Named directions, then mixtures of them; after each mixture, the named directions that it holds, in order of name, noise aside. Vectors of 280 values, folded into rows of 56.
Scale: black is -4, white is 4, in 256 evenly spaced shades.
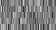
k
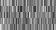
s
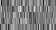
k, s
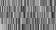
k, s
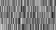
k, s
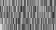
k, s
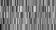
s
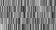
k, s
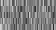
s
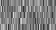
k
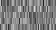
k, s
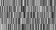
k, s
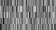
s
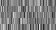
k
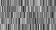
k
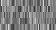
k, s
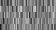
s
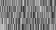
k, s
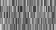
s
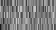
s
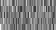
s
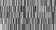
k, s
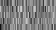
s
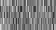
s
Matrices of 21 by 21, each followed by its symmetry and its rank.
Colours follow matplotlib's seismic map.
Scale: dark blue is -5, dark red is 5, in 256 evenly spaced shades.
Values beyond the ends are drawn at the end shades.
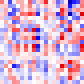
neither, rank three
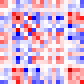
symmetric, rank three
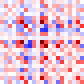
symmetric, rank three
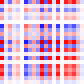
symmetric, rank one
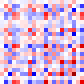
symmetric, rank two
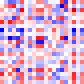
neither, rank three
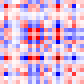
symmetric, rank two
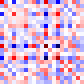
symmetric, rank three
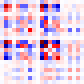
symmetric, rank two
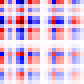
symmetric, rank one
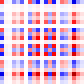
symmetric, rank one
